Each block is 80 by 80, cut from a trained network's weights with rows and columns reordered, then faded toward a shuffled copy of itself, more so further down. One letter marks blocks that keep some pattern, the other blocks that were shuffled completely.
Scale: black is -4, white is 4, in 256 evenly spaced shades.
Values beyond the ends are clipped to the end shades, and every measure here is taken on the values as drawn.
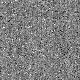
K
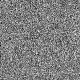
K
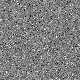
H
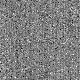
K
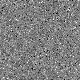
H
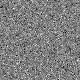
H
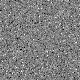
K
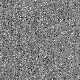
K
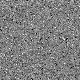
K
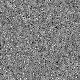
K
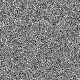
H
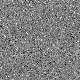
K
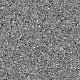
H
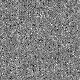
K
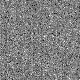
K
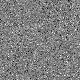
H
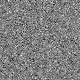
H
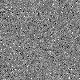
K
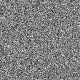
H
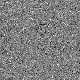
K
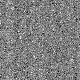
K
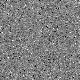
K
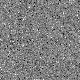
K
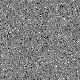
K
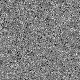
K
